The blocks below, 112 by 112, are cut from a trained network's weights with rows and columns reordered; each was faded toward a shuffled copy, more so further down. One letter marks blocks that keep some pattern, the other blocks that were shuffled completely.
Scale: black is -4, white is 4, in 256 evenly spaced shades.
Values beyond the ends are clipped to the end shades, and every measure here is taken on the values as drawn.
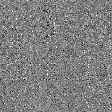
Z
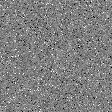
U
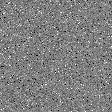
U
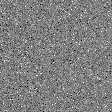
U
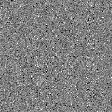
Z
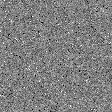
U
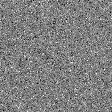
U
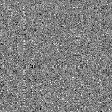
Z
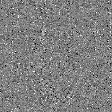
Z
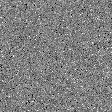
U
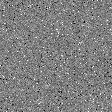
U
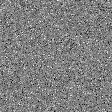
U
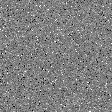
U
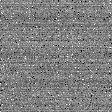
Z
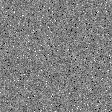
U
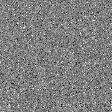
Z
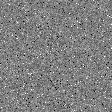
U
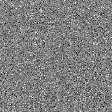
Z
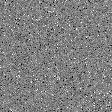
U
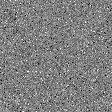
U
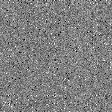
Z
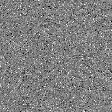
Z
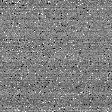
Z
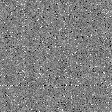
Z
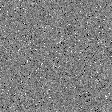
U
